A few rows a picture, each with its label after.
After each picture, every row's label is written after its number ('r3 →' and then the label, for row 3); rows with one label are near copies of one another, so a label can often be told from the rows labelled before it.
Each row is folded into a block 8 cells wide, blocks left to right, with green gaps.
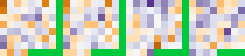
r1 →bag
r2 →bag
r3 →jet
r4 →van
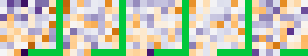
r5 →jet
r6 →bag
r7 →jet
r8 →bag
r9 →van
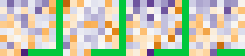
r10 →jet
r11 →bag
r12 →jet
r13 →jet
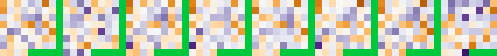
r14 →bag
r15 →van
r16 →bag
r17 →bag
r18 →bag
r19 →bag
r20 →bag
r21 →jet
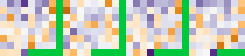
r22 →jet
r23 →bag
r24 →jet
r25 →jet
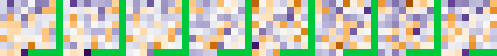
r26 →jet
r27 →jet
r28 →jet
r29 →van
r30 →bag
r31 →van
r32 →van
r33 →jet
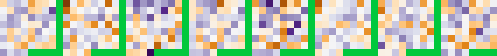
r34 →van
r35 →bag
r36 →jet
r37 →van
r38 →van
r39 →bag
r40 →bag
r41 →van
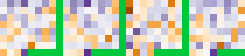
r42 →jet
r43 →jet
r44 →bag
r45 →jet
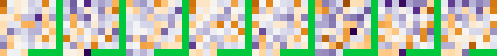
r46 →bag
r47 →jet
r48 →van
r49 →bag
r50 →bag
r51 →van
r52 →jet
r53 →jet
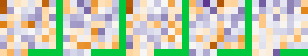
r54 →bag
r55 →van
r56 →bag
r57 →van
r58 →jet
